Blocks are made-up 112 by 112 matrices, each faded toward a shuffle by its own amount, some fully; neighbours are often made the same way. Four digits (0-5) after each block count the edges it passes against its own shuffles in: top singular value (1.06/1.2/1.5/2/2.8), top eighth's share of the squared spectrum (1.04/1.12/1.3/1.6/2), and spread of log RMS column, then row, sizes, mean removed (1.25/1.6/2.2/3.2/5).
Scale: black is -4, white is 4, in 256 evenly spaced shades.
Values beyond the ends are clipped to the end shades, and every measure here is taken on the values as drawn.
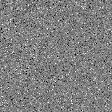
3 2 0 0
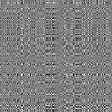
5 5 4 4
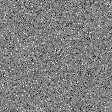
0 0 0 0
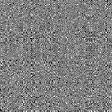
5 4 3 3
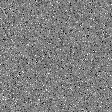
0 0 0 0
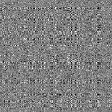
5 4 3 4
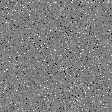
3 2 0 0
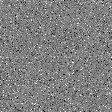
1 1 0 0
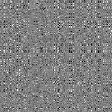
5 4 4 3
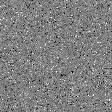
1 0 0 0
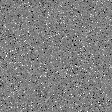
0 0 0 0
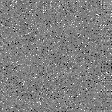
3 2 1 0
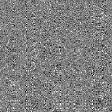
4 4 3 2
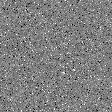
0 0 0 0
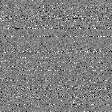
2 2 0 4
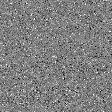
1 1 0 2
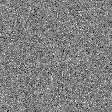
0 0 0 0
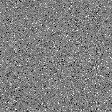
3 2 1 1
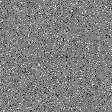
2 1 0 0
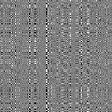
5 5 4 3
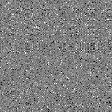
4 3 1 2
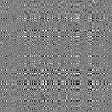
5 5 4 4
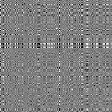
5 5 4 4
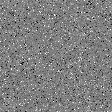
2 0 0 0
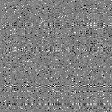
5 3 2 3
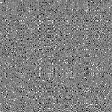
5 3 2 2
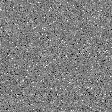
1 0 0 1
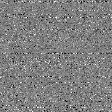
2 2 0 4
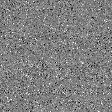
1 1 0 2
